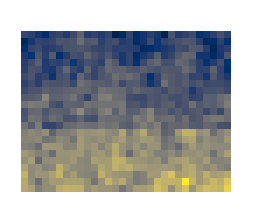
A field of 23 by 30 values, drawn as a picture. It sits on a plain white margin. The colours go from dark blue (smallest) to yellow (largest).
Slope: up to the bottom. Stripes: none. Seam: horizontal, 60% of the way down, the bottom part higher. Average level on the scale: 40%.
